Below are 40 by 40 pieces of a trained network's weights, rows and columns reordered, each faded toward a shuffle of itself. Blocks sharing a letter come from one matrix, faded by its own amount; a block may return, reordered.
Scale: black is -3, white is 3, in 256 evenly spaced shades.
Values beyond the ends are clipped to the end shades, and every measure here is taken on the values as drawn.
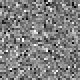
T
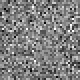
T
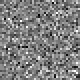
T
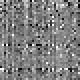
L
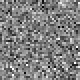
T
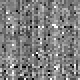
L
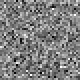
T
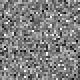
T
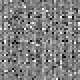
L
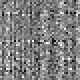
L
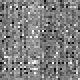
L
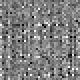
L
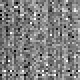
L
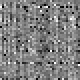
L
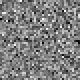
T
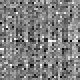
L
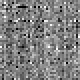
L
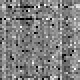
L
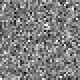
T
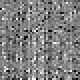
L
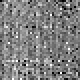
L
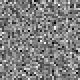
T
